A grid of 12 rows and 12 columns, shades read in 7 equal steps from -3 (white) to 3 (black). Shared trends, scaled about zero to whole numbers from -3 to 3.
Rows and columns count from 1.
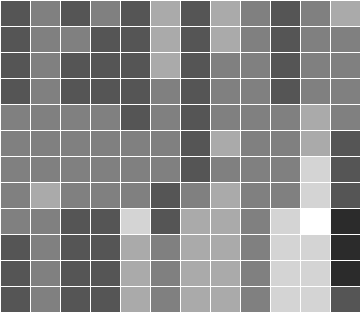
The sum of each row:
2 3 5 6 1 0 0 -2 -4 -2 -2 -3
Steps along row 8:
down up same same up down down up same down up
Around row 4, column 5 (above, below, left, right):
1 1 1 0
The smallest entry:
-3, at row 9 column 11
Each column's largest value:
1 0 1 1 1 1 1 0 0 1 0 2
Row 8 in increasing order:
-2 -1 -1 0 0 0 0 0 0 0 1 1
